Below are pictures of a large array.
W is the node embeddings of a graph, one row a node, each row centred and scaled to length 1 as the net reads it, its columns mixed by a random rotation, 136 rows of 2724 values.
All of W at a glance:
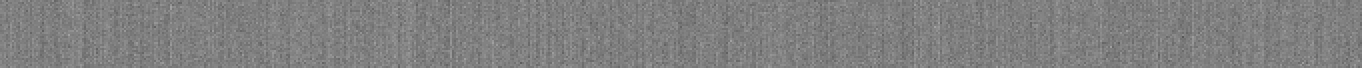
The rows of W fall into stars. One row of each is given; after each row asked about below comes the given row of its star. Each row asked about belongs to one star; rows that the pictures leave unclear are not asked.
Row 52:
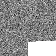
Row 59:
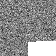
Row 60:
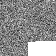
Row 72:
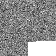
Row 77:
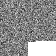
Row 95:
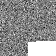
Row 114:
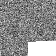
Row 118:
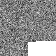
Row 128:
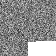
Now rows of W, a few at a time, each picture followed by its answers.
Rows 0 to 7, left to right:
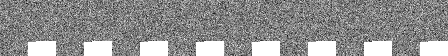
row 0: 114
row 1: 128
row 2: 60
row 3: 118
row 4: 128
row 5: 77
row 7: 77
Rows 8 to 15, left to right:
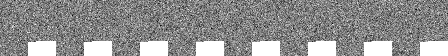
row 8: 128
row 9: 128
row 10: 72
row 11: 60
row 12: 52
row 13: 95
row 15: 52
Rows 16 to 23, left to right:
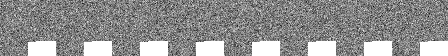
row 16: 60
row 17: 114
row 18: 72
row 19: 118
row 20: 77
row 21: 95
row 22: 77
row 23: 52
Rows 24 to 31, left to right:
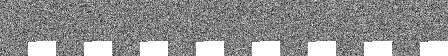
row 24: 59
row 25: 72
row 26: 114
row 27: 128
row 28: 114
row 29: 114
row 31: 95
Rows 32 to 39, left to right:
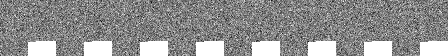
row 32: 60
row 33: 72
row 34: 128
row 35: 118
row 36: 72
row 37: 59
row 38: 52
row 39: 95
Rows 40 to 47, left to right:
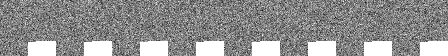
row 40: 77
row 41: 128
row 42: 52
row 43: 95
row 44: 114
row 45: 72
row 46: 72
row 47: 95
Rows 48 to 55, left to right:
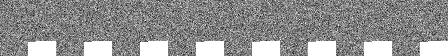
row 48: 95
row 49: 114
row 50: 72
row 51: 77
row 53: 77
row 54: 77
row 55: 114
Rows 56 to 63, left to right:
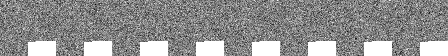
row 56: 77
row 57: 72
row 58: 114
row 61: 60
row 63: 52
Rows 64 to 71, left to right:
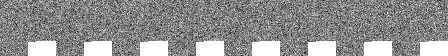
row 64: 95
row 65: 114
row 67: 59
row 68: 114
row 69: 128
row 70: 77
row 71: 52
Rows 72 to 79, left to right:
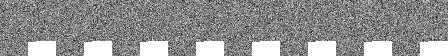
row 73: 95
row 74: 114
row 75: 60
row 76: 59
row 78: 128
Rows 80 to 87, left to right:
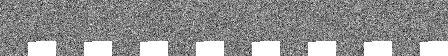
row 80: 118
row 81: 128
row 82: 60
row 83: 77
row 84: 118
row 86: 128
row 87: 118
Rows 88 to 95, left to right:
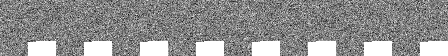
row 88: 118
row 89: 60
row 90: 114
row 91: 118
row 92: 77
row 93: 95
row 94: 114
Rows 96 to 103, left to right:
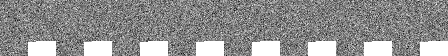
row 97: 60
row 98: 128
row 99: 77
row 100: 95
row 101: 77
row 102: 114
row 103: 72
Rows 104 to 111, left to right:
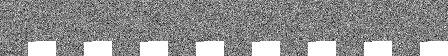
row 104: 77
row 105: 72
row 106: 72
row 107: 118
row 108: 72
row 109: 118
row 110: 59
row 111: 128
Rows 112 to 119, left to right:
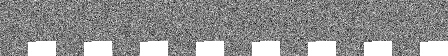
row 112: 114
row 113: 128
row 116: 95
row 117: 95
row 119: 59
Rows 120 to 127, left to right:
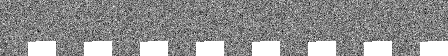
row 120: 52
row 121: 72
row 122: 52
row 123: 72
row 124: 118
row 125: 59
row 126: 118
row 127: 95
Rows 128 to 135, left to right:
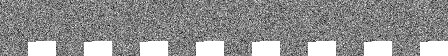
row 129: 114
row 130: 128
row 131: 60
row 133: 72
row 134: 128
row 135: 128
